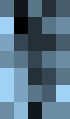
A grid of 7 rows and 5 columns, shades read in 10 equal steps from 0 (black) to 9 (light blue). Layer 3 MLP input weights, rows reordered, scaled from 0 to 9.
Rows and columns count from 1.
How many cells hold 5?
7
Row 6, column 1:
9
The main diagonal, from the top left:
5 0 2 5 5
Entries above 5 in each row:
0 2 1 2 2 3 4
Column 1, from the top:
5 9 7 6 9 9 6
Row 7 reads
6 8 1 6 6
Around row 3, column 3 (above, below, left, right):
2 3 3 2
